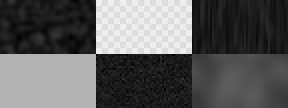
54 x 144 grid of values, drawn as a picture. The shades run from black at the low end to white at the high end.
It is made of 2 by 3 panels. Panel 1,1: very low, blotchy, faint in contrast. Panel 1,2: very high, checkered, faint in contrast. Panel 1,3: very low, streaked downward, faint in contrast. Panel 2,1: high, flat. Panel 2,2: very low, fine-grained, faint in contrast. Panel 2,3: low, smooth, faint in contrast.
